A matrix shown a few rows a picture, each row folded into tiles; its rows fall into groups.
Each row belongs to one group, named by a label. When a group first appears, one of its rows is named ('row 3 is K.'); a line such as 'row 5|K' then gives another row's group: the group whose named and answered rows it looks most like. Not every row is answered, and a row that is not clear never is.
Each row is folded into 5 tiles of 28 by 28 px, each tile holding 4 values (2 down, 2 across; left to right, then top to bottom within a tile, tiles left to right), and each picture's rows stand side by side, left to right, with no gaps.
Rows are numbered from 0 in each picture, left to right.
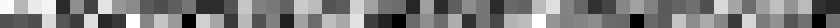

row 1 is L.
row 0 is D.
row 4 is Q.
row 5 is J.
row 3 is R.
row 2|J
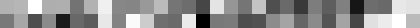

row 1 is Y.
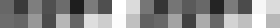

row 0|R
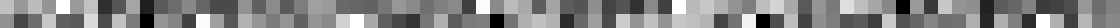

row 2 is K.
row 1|L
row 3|Q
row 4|R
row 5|Y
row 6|D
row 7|L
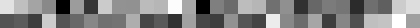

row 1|D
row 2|R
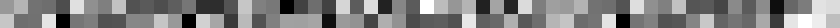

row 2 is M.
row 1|L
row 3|D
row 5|R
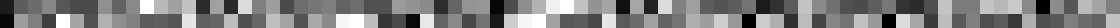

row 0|L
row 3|R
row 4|D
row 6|L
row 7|D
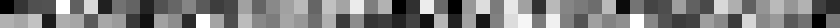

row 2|J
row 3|Q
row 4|K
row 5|J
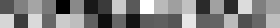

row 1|D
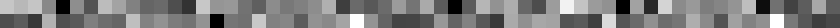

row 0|D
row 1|Q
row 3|Q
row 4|D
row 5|K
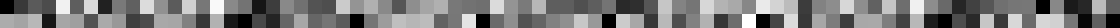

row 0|M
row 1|J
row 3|Y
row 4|L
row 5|Y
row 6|J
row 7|K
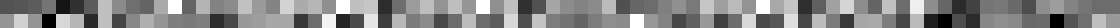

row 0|L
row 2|Y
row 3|Y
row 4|K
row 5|Y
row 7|Q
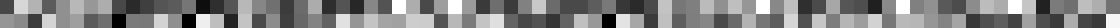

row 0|J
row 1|L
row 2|R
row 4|L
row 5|Y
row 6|M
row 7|D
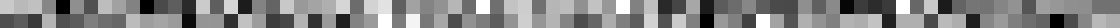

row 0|D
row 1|M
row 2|Q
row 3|Q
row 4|Y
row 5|L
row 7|Q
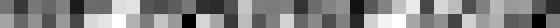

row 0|R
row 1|L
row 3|J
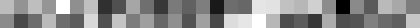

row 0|Y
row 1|R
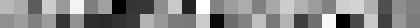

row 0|J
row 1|Q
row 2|Y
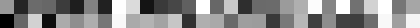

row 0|R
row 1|M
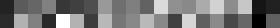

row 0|L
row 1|J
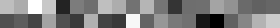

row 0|D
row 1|Q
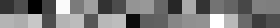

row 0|M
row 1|K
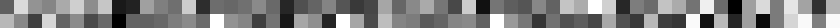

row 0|J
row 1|K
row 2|L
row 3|K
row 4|D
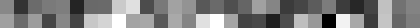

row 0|R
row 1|K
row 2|L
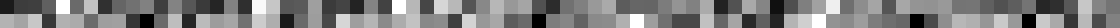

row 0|M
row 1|R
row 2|R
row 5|R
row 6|Q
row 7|L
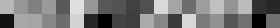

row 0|J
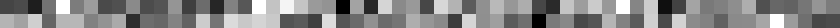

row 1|R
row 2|D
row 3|J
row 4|Y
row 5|K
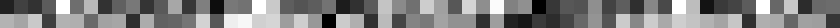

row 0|M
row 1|R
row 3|J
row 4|R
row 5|M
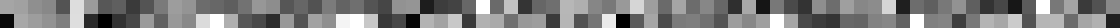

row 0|J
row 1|K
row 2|K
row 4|Y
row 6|K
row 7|M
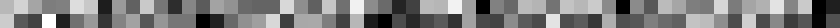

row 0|Y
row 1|Q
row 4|D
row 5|J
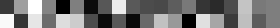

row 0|K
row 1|L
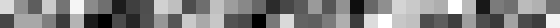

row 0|J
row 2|R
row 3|D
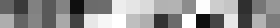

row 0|R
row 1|Y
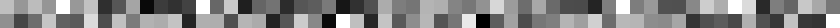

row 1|M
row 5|D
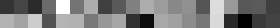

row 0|M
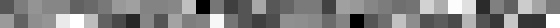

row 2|Q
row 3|D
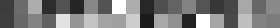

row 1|L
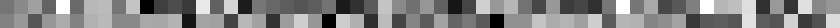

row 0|Q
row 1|M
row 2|L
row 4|M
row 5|D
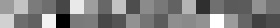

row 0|Y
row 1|K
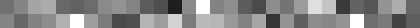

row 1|M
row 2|K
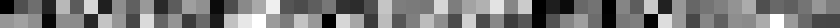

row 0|M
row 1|R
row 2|L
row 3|J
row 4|M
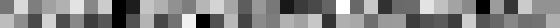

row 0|J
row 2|M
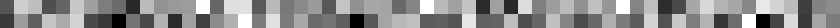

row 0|J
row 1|Q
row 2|Q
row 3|D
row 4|Y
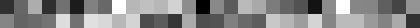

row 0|R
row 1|D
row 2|M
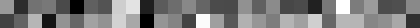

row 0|R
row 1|L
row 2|M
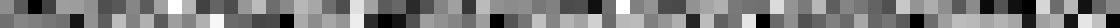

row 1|K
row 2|J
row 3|Q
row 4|M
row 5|Y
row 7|M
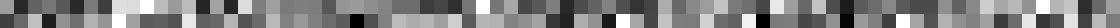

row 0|R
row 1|D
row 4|L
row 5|Y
